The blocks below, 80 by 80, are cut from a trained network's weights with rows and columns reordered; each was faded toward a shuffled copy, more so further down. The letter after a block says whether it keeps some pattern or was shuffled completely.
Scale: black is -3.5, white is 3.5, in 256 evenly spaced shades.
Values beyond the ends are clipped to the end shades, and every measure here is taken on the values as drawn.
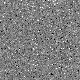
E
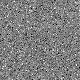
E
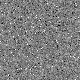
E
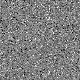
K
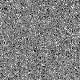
K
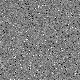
E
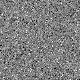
E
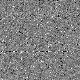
K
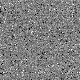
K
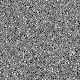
E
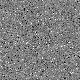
E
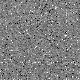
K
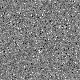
E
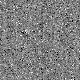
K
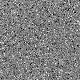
E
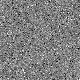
E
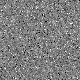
E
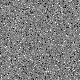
E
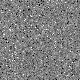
E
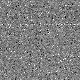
K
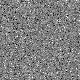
K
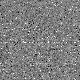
K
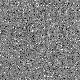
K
